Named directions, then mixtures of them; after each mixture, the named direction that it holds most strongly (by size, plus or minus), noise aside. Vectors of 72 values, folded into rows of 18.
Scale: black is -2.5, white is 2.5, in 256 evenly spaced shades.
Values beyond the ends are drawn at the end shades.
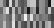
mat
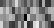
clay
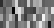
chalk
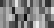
clay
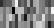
chalk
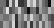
mat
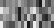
clay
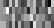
mat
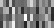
mat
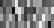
chalk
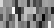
chalk
